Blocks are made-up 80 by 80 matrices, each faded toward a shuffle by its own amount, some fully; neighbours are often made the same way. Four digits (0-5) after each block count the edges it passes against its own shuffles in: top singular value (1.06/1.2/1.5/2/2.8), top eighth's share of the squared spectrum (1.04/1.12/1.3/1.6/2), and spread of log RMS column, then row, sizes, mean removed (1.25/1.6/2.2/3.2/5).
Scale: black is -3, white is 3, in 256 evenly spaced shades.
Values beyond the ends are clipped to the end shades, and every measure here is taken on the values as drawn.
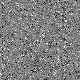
2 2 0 0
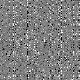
4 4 3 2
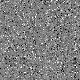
3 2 1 0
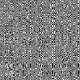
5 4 3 2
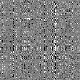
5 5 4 2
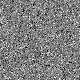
1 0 0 0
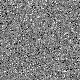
0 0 0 0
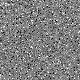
2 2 0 0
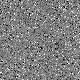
0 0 0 0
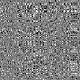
4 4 3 3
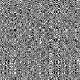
4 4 3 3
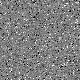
1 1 0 0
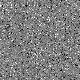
2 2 0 1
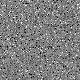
1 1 0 0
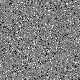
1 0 0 0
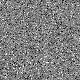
0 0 0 0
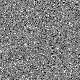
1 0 0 0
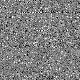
1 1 0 2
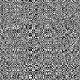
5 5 3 3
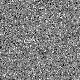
2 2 0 0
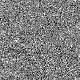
2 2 0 0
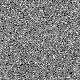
1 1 0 0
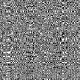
4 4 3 3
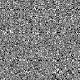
4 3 1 2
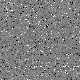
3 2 0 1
